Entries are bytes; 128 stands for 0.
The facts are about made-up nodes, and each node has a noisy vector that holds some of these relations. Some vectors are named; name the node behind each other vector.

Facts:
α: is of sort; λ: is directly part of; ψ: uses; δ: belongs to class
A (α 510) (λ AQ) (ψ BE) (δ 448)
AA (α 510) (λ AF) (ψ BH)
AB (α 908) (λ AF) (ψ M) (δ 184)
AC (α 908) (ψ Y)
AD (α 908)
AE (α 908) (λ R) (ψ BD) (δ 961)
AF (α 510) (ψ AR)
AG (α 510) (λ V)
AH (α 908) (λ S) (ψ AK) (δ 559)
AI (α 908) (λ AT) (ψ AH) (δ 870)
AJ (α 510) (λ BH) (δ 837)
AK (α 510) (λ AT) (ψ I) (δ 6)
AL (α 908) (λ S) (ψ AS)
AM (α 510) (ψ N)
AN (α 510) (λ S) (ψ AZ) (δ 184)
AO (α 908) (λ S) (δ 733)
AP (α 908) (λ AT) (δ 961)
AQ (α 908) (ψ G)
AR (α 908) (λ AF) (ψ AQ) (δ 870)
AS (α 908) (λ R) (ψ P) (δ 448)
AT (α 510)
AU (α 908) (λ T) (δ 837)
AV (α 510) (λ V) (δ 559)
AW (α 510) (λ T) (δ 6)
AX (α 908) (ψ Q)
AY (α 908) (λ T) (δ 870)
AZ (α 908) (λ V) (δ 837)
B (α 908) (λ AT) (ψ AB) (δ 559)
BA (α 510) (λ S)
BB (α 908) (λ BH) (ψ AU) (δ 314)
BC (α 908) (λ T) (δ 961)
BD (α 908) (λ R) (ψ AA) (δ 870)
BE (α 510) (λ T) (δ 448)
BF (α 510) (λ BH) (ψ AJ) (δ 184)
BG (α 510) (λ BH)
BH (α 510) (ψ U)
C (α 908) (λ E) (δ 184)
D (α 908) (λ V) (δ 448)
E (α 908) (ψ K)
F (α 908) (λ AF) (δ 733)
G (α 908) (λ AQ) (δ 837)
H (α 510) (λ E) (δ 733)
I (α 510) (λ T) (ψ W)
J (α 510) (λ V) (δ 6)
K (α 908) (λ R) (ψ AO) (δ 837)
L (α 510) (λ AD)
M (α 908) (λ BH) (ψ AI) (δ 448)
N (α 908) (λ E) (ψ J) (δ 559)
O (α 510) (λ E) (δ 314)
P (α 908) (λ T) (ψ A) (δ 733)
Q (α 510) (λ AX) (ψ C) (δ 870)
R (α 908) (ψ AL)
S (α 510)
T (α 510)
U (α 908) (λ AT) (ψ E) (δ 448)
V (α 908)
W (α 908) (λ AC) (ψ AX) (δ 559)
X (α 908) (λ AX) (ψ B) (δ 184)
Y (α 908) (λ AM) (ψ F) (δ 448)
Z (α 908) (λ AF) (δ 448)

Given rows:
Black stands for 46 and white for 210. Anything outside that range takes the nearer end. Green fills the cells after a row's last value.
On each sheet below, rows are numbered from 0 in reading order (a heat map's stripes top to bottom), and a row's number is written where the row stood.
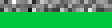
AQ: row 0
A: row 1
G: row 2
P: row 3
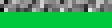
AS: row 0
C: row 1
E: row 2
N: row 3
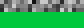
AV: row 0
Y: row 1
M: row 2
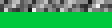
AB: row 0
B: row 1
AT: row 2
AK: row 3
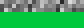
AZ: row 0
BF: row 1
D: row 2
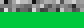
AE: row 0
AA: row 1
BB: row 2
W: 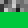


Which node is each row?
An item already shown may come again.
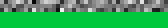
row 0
AR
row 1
AE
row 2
B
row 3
H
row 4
AR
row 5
F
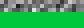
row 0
Q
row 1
K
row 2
I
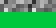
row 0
BD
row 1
X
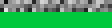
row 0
U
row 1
D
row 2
D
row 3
AT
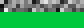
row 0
AL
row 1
BC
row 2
BE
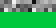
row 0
AM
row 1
U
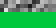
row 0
AI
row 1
AW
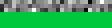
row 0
AV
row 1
AO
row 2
D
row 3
AP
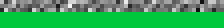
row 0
R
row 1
G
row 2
J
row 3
AU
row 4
AX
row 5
T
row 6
AY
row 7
Z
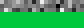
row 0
H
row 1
AF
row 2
AH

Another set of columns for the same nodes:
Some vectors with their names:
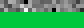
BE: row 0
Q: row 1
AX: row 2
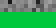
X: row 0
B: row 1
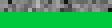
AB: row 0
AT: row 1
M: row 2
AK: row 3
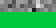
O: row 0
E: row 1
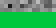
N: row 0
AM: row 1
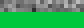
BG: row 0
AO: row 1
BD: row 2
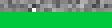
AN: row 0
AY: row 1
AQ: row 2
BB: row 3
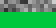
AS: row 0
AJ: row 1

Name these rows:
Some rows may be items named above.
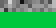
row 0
R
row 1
AF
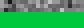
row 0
M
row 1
BD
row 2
F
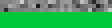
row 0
AE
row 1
N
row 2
J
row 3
Y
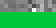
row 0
AP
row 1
AW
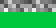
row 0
T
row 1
T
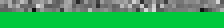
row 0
BD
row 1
AA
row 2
AL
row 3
F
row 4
K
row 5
I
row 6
AP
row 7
U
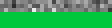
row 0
F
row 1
BC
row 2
AV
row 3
AI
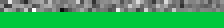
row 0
P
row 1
AU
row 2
U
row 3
AH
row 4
G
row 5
AR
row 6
F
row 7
H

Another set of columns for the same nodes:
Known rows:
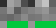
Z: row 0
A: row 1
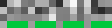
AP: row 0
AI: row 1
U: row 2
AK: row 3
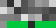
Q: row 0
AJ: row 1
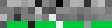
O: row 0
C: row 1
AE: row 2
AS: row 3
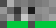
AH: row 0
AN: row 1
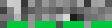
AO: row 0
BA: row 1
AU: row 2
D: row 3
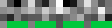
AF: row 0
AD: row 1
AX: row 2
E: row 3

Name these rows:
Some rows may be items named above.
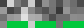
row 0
M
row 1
AW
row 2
F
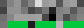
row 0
H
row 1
K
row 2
AR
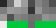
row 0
BD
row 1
F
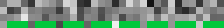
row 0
AI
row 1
N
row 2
AO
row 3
AV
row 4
BD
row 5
I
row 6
AK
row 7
BC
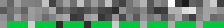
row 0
AL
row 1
AY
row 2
G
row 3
G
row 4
AA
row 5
J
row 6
T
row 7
BE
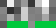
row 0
B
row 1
U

